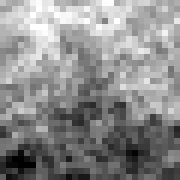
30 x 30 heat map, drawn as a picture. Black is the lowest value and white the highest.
Slope: up to the top. Stripes: none. Grain: blotchy. Ninth with the highest average: top left.
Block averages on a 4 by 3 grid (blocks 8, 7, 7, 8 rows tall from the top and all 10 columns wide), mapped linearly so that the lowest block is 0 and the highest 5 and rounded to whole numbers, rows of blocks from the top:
554 / 434 / 212 / 000
